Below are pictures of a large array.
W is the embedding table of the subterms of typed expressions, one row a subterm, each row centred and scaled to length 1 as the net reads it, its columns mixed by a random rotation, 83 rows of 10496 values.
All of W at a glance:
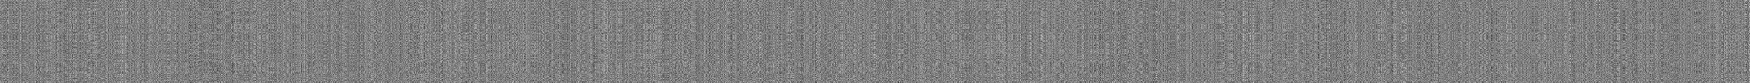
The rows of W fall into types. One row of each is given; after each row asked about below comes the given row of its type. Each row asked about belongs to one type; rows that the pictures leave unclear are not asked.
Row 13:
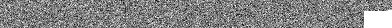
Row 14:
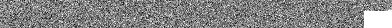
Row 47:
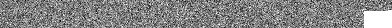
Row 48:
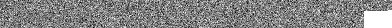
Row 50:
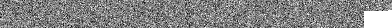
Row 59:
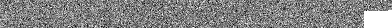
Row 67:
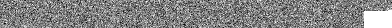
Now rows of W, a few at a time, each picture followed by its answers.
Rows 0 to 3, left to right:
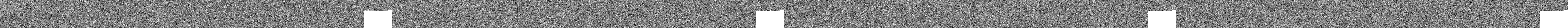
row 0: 14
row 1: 13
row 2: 50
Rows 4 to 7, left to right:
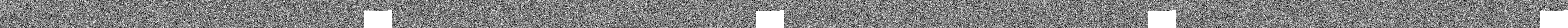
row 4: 14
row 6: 47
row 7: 14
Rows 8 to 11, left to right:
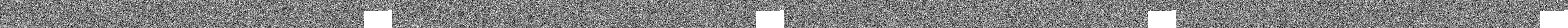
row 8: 67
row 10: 48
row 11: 59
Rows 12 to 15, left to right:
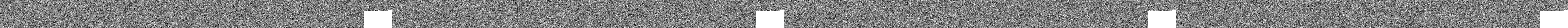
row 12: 13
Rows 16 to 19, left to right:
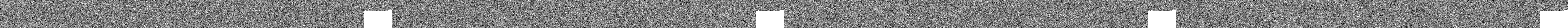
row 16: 67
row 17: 48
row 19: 47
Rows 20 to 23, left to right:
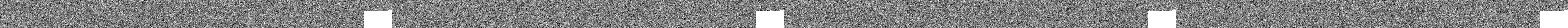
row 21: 13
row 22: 67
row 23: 59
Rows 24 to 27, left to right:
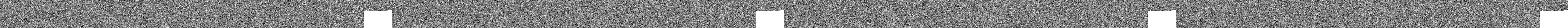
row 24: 48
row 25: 67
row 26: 48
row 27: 48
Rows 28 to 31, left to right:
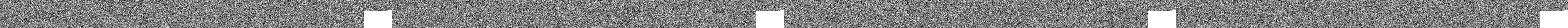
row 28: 48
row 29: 59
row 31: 67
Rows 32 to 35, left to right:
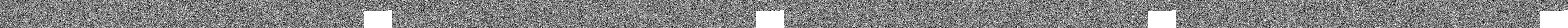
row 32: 47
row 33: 50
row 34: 59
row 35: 47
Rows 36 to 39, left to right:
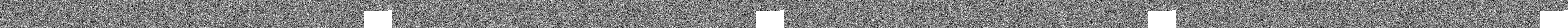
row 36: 50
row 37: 13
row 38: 47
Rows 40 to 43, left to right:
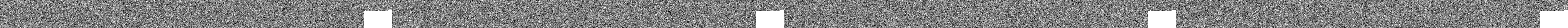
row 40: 67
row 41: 13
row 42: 48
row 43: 50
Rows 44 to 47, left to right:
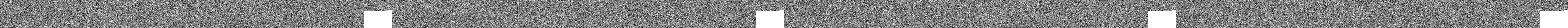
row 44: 47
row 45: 14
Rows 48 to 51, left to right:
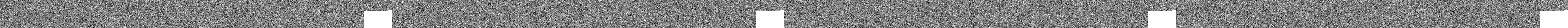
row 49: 14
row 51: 67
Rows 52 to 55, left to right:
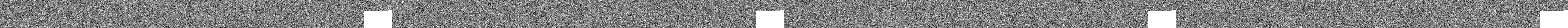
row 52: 50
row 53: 14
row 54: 47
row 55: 48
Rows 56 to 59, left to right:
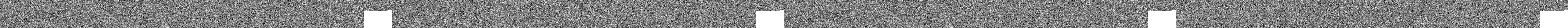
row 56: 48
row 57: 47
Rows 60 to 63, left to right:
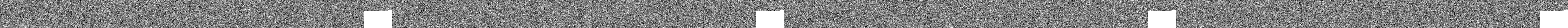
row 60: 67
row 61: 50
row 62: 48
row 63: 13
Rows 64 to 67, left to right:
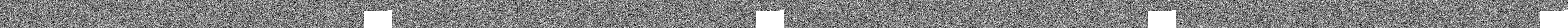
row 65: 13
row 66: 48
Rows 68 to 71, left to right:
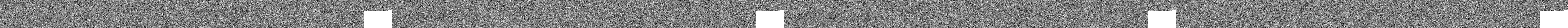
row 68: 59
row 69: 47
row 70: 14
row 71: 13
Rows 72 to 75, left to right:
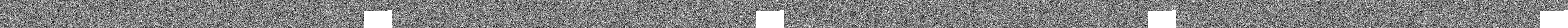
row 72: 13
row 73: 59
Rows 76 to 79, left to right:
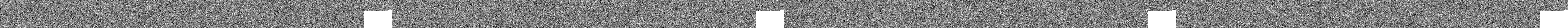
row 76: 67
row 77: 59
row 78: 47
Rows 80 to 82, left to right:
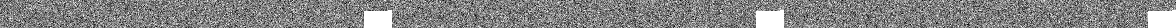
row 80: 48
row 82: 67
